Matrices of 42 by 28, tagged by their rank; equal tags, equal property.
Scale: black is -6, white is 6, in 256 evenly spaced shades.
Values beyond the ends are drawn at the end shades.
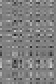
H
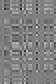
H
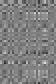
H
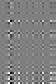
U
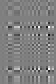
U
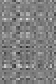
H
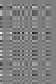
U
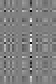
U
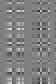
U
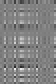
U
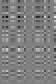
U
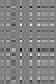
U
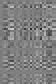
H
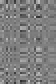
H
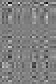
H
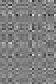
H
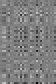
H
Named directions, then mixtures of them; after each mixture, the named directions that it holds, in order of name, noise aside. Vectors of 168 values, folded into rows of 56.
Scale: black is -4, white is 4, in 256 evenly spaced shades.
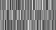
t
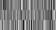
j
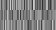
t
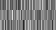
j, t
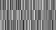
j, t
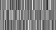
t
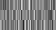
j, t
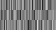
t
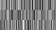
j, t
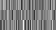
j, t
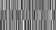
j, t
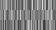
j, t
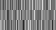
j, t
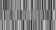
j, t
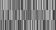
j, t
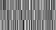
j, t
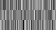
j, t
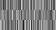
j, t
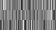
j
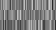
j, t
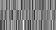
j, t
